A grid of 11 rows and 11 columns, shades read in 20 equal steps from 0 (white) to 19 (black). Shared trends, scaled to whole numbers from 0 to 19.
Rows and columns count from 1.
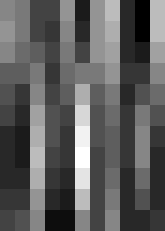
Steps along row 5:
up down up down down up down up down down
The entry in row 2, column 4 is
15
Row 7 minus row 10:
1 2 -2 -3 -2 -4 -1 2 -1 -4 -1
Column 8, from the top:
5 6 7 8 10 11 12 12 11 10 9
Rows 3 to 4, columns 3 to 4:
12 14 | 10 15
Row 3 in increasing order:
7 7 8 9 10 11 12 14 14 16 17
